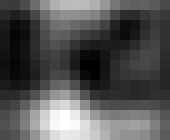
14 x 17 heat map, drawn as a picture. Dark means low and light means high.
Calmest part: middle right. Stripes: none. Average level on the scale: 30%. Ninth with the highest average: bottom middle.
